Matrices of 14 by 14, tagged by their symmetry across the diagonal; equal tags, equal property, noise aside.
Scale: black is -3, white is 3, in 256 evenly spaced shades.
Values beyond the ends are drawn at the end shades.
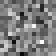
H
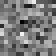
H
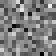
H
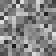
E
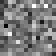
H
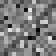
E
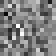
H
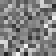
E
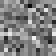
H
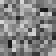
E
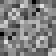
E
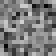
E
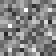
E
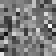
H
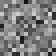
E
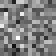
H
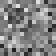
E
